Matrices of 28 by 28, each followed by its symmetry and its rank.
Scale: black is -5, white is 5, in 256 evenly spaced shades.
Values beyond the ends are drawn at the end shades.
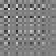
symmetric, rank one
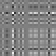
symmetric, rank one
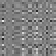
neither, rank two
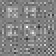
symmetric, rank three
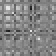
symmetric, rank three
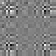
symmetric, rank two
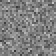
neither, full rank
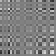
symmetric, rank one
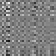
neither, rank two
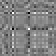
symmetric, rank two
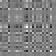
symmetric, rank two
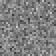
neither, full rank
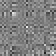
symmetric, rank three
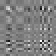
symmetric, rank two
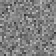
neither, full rank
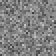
neither, full rank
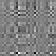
neither, rank two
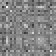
symmetric, rank three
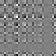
symmetric, rank two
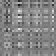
neither, rank two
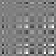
symmetric, rank one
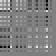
symmetric, rank one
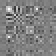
symmetric, rank three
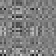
neither, rank two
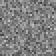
neither, full rank
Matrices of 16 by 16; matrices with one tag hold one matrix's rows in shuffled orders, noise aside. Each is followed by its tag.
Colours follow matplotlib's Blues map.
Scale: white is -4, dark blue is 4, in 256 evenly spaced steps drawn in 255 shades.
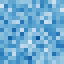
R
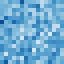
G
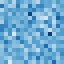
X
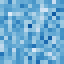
X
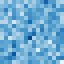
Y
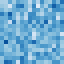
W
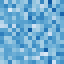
X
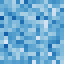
G
